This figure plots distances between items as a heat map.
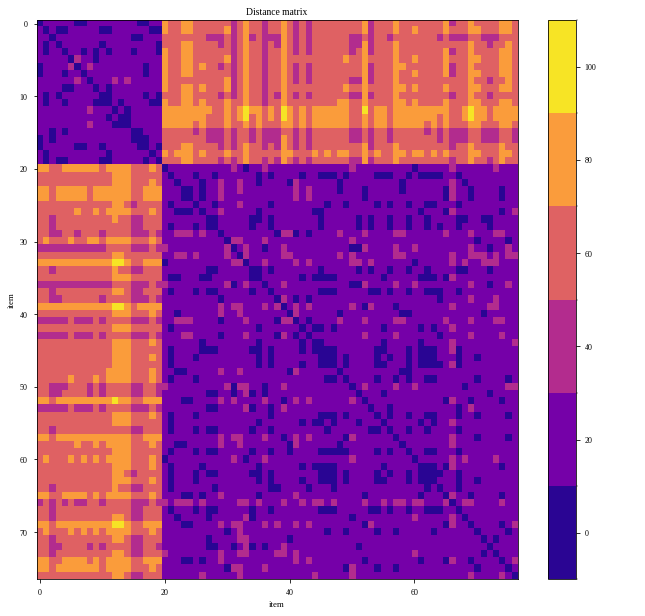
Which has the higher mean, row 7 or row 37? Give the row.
7
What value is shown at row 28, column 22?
20
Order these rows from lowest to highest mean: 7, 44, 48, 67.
67, 44, 48, 7
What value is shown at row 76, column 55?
20
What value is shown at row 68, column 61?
20
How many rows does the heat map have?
77
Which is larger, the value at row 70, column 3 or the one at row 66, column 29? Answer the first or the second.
the first
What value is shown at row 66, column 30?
20
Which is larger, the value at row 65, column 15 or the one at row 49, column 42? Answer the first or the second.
the first
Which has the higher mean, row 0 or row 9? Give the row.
9
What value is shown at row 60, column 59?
20
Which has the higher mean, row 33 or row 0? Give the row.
0
